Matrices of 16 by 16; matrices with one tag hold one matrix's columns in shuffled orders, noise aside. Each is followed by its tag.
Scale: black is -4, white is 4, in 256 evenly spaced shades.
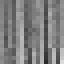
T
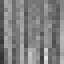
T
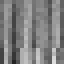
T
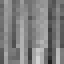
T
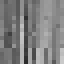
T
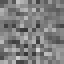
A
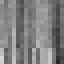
T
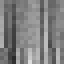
T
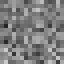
A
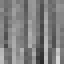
T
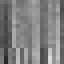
T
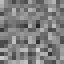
A
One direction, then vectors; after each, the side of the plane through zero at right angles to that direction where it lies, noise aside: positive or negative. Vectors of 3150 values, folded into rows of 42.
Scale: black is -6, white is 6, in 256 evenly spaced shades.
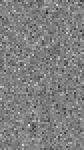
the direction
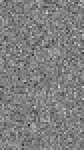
negative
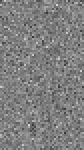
positive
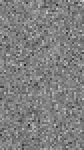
negative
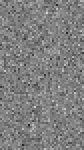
negative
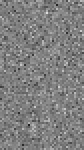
negative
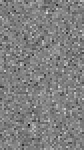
negative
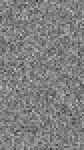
positive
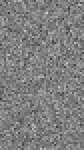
negative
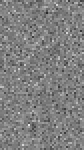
positive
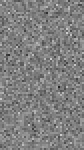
positive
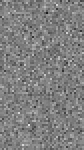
positive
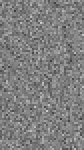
negative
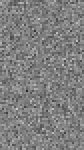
positive
